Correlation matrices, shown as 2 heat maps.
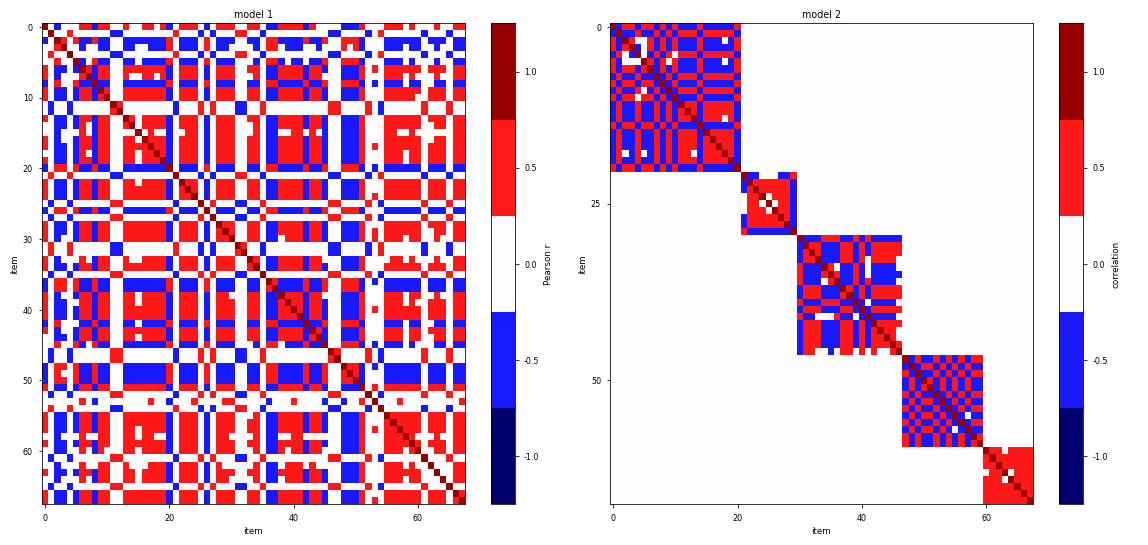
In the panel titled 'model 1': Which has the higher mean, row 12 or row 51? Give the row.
51
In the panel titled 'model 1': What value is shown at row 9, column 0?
0.5
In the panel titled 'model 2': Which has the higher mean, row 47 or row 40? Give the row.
40
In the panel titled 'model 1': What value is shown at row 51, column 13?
0.5
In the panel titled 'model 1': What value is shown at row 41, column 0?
0.5
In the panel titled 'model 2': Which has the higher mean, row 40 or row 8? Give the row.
40
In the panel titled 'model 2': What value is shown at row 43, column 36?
-0.5
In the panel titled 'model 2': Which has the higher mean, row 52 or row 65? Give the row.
65
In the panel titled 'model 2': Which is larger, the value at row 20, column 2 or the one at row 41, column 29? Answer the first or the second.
the first
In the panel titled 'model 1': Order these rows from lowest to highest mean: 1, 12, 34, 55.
1, 12, 55, 34
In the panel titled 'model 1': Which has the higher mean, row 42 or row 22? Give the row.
22
